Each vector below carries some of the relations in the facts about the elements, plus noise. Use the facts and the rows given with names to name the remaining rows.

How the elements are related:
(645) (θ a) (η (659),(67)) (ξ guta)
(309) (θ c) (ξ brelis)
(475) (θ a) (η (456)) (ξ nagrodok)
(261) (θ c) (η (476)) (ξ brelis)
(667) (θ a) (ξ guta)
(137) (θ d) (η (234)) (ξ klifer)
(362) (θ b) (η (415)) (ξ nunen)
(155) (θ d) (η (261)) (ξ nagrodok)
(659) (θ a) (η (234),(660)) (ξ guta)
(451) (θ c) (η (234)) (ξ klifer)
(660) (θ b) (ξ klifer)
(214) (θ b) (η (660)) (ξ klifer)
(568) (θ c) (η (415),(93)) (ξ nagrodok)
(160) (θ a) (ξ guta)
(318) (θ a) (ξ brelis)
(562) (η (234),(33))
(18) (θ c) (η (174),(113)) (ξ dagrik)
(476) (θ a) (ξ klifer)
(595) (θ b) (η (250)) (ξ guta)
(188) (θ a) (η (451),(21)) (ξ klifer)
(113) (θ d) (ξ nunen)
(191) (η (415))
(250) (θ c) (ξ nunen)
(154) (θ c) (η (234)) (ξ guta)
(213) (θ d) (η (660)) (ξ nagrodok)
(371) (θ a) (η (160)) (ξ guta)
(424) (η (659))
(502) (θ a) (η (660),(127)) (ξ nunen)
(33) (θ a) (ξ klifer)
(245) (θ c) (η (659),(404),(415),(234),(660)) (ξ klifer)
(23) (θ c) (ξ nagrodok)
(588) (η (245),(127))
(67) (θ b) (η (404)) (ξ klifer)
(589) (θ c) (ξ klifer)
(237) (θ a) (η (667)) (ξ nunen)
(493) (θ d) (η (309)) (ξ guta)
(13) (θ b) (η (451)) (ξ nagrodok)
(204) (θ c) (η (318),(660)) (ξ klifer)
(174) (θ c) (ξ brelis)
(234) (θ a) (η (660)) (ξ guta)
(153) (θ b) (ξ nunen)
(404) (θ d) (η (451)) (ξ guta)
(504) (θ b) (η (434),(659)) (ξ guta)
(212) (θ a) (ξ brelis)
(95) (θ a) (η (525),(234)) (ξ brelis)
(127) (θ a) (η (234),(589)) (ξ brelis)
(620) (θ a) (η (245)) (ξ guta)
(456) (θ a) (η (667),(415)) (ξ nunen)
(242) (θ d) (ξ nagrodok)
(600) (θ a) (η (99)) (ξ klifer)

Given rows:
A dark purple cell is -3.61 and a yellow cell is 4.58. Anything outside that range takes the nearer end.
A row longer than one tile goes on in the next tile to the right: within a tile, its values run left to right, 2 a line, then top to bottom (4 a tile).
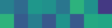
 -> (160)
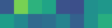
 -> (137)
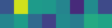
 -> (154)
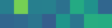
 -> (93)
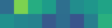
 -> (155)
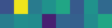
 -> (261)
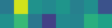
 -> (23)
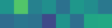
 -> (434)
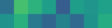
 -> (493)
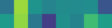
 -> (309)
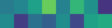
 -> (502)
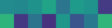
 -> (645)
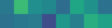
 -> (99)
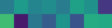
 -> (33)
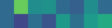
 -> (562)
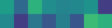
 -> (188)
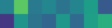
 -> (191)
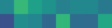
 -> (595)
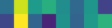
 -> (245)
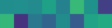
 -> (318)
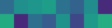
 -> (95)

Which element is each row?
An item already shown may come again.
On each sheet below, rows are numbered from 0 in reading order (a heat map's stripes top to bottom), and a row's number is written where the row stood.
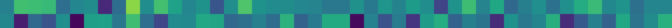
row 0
(127)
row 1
(204)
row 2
(153)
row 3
(476)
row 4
(424)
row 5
(13)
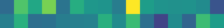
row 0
(213)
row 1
(589)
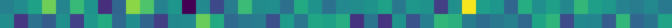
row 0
(502)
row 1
(451)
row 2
(99)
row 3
(645)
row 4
(113)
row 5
(595)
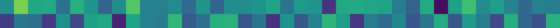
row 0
(588)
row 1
(362)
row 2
(645)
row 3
(456)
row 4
(504)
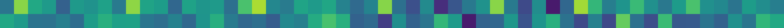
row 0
(242)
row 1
(242)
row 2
(404)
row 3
(659)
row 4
(234)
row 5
(67)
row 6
(21)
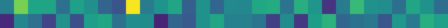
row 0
(588)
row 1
(261)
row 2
(620)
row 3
(99)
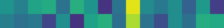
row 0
(620)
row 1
(568)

